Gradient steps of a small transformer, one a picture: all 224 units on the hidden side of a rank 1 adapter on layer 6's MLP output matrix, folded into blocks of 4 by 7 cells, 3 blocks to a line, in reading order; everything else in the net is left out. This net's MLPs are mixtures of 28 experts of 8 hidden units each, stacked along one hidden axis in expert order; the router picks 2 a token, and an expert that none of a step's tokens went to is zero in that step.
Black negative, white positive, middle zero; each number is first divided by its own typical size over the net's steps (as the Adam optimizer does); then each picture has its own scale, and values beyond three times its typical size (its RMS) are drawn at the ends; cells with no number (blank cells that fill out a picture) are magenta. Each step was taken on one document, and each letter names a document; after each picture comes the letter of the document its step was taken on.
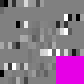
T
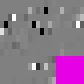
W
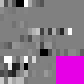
T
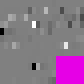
W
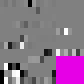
T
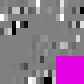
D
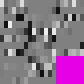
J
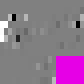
W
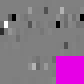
W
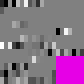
T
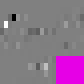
W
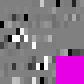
J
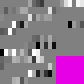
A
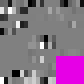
D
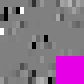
D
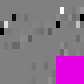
W
